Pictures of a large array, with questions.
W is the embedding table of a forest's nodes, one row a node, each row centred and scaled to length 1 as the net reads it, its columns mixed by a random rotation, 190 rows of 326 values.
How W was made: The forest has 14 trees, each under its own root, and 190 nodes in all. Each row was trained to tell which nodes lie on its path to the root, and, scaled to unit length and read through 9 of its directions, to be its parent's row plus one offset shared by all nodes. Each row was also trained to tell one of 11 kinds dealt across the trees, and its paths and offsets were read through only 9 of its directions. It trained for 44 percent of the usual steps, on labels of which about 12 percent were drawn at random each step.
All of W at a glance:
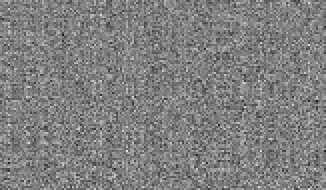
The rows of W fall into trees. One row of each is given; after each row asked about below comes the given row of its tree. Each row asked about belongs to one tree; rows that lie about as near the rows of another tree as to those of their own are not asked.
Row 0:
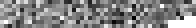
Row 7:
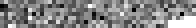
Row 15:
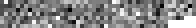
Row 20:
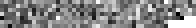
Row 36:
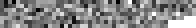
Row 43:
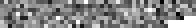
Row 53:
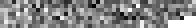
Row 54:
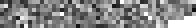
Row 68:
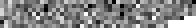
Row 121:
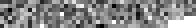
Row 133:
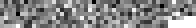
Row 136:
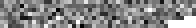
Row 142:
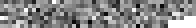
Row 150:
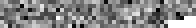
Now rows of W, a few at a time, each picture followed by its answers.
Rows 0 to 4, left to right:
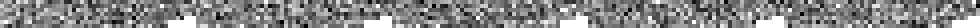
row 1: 43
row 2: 142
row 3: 121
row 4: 7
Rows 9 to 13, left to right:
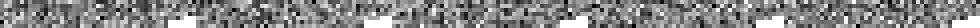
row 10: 36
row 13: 150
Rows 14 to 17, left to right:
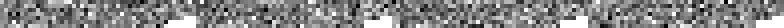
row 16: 142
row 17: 0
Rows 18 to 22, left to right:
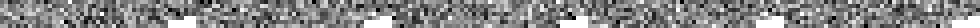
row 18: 150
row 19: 36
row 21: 133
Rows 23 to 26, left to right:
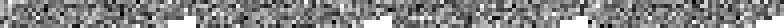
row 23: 68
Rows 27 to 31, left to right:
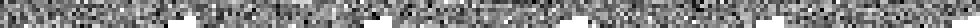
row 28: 20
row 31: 53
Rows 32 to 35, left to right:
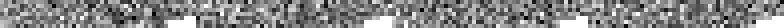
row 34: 15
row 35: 121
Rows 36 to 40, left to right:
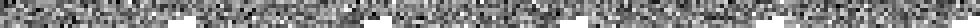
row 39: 54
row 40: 15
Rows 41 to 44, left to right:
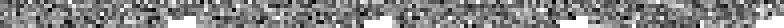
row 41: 15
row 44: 121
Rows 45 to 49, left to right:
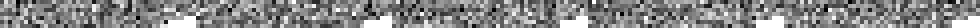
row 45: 121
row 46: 20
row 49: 7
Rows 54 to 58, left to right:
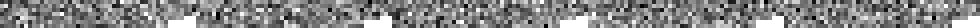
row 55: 0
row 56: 0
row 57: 15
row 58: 68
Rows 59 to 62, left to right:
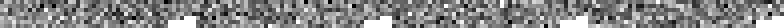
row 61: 0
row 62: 121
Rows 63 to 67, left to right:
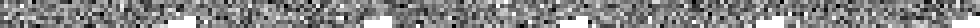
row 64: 68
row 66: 150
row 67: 15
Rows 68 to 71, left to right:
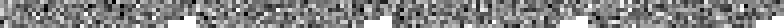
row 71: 136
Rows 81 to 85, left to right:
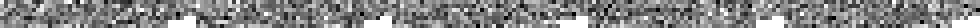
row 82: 136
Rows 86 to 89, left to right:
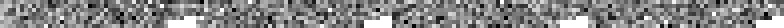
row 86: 43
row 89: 43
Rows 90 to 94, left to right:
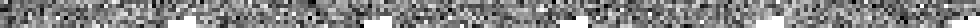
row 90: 7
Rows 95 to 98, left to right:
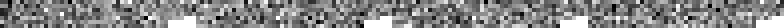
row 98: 7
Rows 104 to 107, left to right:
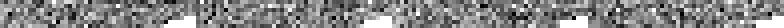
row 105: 15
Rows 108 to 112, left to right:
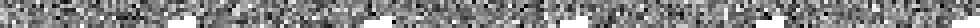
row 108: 54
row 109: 20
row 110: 54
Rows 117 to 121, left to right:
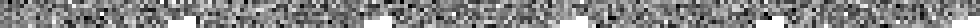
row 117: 15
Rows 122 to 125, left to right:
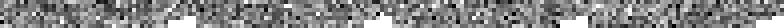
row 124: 150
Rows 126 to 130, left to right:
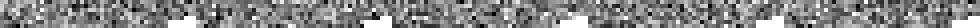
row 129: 20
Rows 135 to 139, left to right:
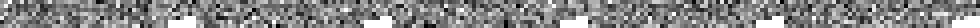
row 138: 150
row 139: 7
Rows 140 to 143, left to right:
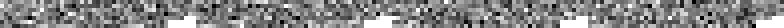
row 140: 136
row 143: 150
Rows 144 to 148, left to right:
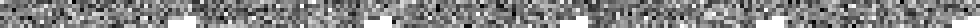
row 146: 68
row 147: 7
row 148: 36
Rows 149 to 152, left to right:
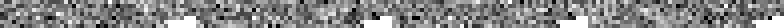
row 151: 43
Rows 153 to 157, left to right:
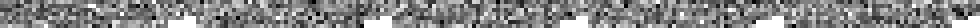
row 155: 150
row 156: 121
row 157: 20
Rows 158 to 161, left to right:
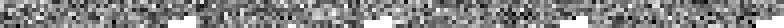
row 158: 20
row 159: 7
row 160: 0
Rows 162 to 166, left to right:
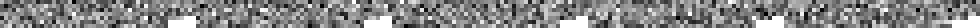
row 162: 150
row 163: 0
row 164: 20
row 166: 0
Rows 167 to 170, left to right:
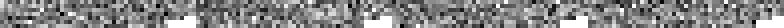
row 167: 136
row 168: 7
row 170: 142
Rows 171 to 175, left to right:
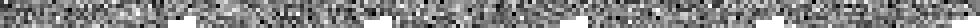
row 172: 150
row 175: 43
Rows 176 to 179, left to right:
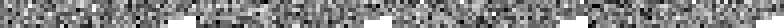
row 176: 121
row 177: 20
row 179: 36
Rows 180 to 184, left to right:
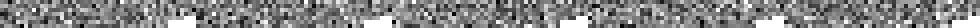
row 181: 0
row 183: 20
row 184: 54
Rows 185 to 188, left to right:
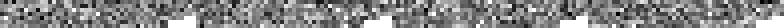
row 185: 53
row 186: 7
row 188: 142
